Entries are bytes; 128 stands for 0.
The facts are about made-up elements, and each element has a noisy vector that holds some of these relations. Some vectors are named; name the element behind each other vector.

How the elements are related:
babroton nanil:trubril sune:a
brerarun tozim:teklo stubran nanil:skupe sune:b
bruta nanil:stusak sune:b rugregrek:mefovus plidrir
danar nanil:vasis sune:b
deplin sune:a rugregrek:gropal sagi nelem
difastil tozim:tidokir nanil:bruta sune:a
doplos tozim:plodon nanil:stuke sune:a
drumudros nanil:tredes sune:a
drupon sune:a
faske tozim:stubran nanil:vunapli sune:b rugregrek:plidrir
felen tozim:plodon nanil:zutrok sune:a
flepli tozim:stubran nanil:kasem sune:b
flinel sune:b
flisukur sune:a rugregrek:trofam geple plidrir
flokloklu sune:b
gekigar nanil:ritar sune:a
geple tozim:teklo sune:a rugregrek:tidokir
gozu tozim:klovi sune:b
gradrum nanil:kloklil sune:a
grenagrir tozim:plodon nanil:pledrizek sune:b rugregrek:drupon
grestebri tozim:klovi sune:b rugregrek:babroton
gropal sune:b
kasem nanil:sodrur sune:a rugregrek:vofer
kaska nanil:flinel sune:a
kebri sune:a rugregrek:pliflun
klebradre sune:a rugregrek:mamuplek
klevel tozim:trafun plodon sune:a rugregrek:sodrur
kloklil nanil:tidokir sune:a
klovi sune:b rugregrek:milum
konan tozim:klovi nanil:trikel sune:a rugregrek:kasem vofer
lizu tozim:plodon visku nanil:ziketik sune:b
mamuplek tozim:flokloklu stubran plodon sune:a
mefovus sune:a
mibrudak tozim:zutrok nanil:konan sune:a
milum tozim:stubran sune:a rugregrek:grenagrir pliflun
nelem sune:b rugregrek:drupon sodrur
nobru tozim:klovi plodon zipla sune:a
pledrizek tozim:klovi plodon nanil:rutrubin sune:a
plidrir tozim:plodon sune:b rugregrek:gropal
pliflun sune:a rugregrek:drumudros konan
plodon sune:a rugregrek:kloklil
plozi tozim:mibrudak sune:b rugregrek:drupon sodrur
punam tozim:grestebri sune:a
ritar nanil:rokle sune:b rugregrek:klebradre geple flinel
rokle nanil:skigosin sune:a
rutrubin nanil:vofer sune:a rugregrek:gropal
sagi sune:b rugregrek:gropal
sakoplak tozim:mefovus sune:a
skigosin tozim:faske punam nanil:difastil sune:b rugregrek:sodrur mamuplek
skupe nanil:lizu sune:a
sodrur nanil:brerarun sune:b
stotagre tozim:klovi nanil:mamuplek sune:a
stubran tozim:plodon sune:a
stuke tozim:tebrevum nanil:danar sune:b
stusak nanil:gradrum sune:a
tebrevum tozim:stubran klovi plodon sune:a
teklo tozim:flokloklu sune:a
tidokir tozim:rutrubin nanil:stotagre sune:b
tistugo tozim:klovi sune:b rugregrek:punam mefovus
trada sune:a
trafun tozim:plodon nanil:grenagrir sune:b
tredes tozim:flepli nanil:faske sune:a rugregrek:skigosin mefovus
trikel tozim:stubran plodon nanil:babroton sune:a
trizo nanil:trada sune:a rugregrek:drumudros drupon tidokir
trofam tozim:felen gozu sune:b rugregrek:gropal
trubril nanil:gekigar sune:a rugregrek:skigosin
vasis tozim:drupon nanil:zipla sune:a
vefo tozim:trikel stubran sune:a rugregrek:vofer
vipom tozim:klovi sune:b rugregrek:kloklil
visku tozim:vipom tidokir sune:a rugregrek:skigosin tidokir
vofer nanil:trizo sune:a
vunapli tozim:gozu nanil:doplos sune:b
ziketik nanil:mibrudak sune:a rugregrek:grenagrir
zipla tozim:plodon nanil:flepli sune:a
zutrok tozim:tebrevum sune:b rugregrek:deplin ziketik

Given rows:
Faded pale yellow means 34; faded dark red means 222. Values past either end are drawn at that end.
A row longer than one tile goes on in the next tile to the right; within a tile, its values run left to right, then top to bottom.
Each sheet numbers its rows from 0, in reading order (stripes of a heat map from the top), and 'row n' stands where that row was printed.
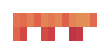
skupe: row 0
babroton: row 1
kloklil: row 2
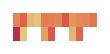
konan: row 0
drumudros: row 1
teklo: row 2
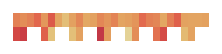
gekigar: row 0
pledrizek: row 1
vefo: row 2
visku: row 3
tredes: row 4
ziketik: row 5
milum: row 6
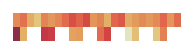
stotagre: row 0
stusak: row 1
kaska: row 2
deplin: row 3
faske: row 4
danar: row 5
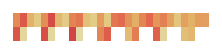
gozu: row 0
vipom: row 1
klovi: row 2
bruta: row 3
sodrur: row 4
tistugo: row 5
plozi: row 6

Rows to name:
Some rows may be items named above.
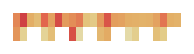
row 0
vunapli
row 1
flinel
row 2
klovi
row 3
zipla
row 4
grenagrir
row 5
lizu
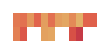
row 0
kasem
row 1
felen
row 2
trubril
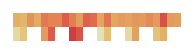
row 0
plidrir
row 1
drumudros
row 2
rutrubin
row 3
flepli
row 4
flokloklu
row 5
doplos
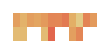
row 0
plozi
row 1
teklo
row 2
mamuplek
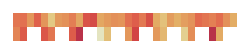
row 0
kasem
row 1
tidokir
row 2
mefovus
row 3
faske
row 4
vasis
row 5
skigosin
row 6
tredes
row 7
punam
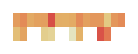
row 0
vefo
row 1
stuke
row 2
brerarun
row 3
tidokir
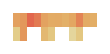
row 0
tredes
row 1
zutrok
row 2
trafun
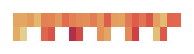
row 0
trofam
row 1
vofer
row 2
difastil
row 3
plodon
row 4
vasis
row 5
geple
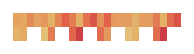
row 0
klevel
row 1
sodrur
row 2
drupon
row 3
mibrudak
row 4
plozi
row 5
drupon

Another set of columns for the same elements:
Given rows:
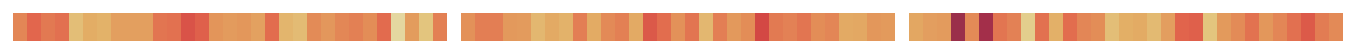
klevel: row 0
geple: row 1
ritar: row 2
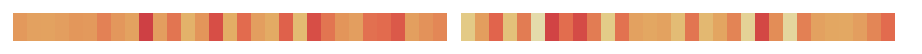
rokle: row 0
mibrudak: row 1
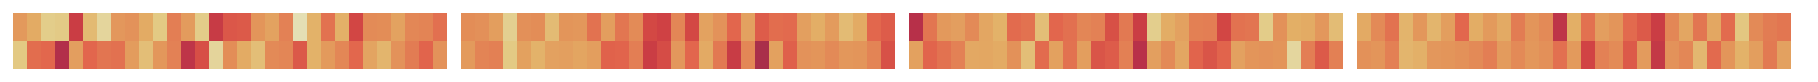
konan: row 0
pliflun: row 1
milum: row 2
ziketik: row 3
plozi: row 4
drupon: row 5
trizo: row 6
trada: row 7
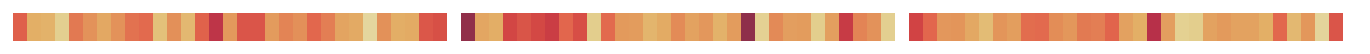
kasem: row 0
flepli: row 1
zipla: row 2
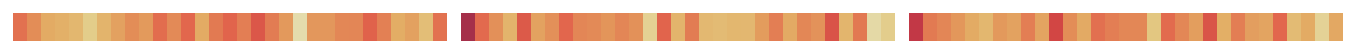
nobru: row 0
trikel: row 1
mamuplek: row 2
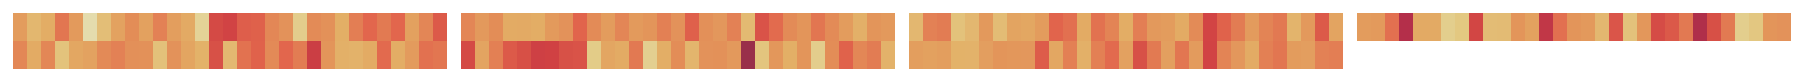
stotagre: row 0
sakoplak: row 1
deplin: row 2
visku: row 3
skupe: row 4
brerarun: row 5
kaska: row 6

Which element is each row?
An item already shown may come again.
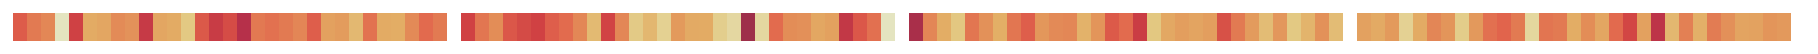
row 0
vofer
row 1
faske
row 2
vefo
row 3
mefovus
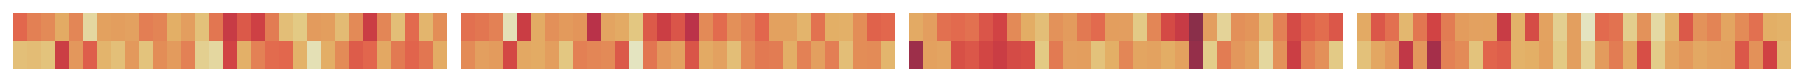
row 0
pledrizek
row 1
vofer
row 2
sodrur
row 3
plidrir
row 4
tistugo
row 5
tredes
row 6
flepli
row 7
bruta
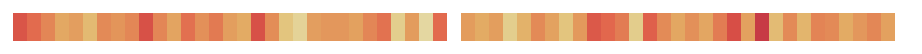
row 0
felen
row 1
mefovus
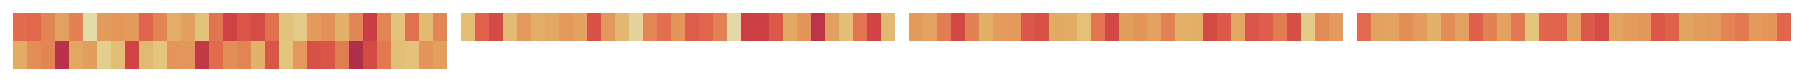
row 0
pledrizek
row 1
rutrubin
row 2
difastil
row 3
vasis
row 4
visku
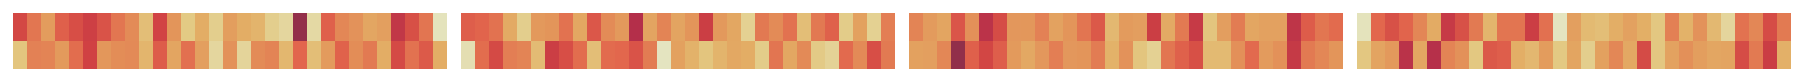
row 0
faske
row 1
plodon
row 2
danar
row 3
zutrok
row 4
trofam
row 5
zutrok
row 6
skigosin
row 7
bruta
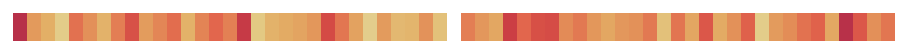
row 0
vefo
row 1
vunapli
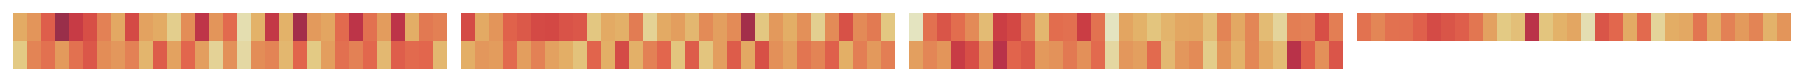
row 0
tidokir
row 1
brerarun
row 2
zutrok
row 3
lizu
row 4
trofam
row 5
trubril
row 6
stuke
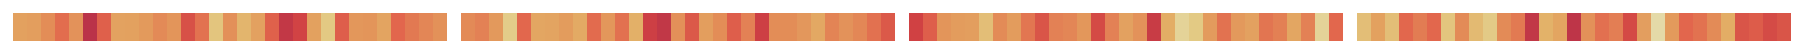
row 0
flinel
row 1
drumudros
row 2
doplos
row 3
klovi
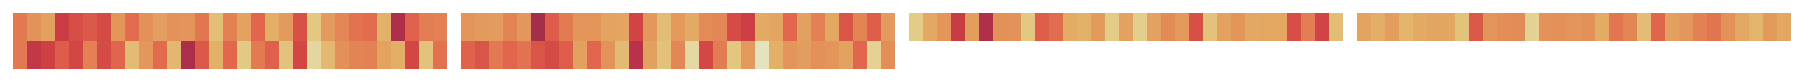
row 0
vunapli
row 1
flokloklu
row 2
bruta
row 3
punam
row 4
grenagrir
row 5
trafun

